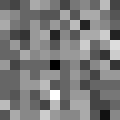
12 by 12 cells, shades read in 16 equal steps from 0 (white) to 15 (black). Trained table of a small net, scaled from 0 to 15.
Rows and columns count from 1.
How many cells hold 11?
12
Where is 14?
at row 12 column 11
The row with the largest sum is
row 7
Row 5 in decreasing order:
10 10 9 9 7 7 6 6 6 6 3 2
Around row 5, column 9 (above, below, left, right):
5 5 7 9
